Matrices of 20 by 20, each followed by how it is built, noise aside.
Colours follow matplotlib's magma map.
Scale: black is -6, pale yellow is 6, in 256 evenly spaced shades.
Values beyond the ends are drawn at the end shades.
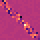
banded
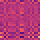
low rank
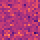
low rank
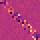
banded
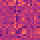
low rank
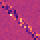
banded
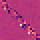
banded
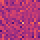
low rank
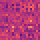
low rank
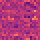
low rank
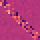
banded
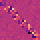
banded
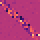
banded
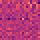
low rank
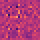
low rank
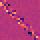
banded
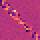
banded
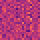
low rank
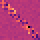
banded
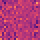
low rank
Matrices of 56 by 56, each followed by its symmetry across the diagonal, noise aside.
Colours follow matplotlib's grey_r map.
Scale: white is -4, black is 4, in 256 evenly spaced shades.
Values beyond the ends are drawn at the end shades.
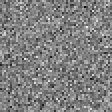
neither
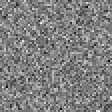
symmetric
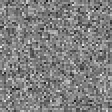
antisymmetric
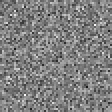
symmetric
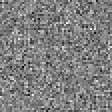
antisymmetric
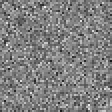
symmetric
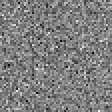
neither
